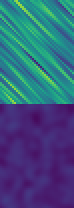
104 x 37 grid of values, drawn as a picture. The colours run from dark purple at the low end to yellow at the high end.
The table splits into 2 rows of 1 panel. Panel 1,1: middling, slanting down to the right, strong in contrast. Panel 2,1: very low, blotchy, faint in contrast.
